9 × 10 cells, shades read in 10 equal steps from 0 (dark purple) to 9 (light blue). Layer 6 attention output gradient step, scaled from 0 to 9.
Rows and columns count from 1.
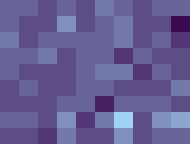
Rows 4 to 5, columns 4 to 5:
3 4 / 3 4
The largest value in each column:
5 4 5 6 4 5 9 4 6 7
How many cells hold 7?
1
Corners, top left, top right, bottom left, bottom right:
4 4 3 4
